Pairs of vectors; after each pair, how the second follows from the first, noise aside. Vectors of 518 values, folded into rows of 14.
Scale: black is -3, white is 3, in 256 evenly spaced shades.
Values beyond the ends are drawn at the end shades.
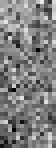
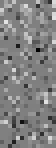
partly zeroed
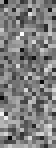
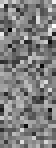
shuffled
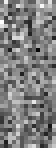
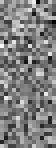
shuffled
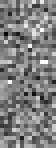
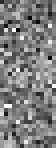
shuffled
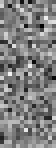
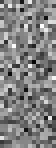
sign-scrambled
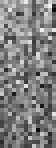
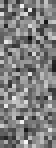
shuffled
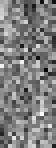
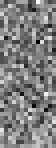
shuffled
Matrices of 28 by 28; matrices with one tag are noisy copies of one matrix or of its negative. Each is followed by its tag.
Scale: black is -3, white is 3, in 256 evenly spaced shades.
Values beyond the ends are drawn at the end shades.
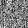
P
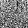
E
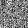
P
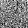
E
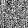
P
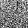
E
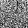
E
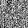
P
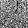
E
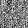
P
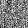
P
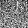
E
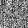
P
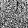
E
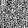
P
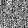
P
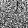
E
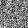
P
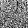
E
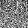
E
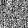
P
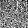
E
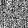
P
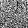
E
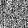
P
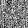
P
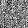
P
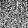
E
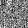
P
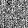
P
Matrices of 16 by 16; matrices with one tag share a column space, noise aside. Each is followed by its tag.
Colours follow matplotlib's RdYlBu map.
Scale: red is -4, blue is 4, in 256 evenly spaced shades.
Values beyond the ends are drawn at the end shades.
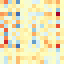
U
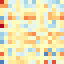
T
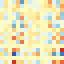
T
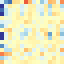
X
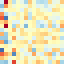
T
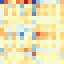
X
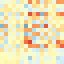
U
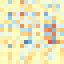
U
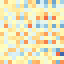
T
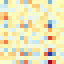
T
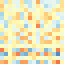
T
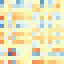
T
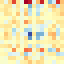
X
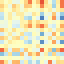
T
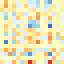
T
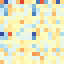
X
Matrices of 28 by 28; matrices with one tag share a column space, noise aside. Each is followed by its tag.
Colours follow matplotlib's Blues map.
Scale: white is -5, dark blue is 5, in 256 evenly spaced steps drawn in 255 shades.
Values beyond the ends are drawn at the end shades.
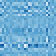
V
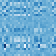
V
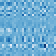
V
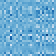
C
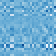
V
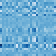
V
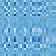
V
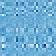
V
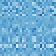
V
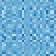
C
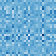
C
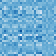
C
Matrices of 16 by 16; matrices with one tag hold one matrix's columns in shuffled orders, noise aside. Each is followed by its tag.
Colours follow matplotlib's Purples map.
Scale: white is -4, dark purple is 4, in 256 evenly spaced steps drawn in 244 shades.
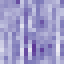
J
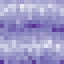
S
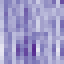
J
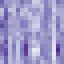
J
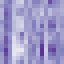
J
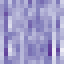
J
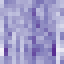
J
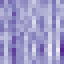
J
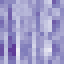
J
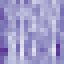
J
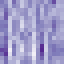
J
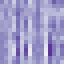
J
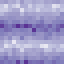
S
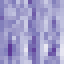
J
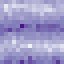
S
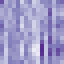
J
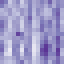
J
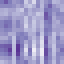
J
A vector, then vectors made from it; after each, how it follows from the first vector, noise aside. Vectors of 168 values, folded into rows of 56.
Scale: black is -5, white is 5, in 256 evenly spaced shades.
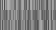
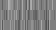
partly zeroed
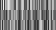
scaled up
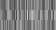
wrapped around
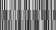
scaled up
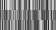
scaled up
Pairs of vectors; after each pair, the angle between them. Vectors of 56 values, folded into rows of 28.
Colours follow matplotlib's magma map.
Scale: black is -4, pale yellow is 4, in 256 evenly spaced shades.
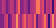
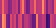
orthogonal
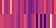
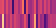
partly aligned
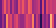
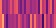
partly opposed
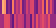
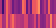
partly opposed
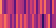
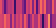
nearly parallel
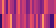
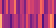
nearly opposite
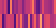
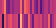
partly aligned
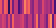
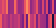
partly aligned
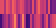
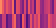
partly aligned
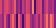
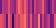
partly opposed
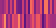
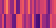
orthogonal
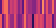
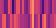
partly opposed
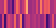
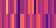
orthogonal
